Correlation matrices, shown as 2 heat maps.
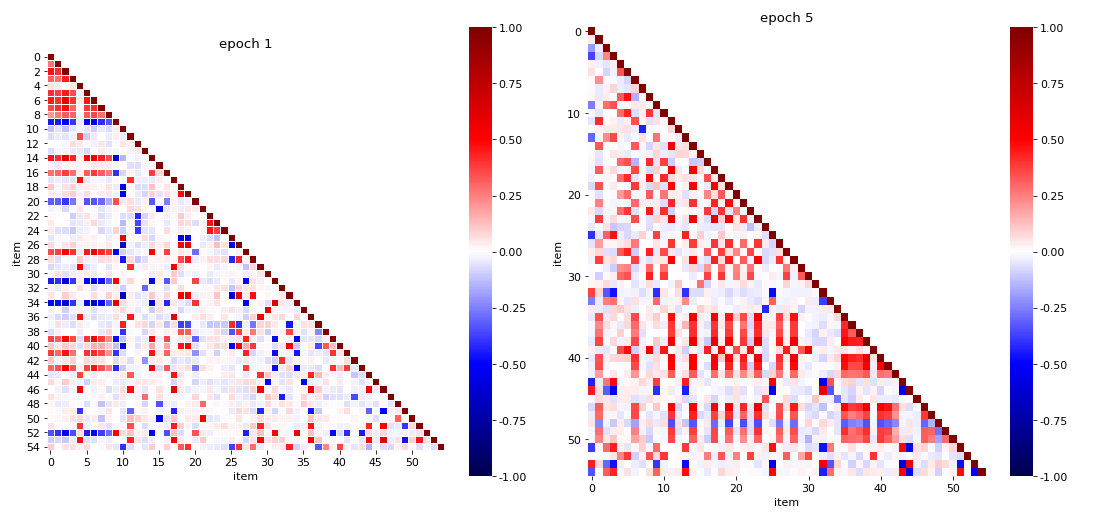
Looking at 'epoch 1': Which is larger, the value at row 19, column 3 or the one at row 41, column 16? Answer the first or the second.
the second
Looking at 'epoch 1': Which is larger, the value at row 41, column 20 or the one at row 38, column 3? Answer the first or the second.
the second
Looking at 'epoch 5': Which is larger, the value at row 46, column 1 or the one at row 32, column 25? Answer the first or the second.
the first
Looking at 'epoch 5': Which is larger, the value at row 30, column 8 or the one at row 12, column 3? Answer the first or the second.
the first
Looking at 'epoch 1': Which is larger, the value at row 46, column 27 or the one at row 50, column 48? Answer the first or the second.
the second
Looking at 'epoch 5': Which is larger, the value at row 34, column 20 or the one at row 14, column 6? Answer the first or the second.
the second
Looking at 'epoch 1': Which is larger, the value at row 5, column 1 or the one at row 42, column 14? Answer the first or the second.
the first
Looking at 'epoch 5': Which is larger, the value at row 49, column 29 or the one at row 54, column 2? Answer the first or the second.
the second
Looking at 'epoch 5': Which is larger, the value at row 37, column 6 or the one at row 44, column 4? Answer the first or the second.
the first
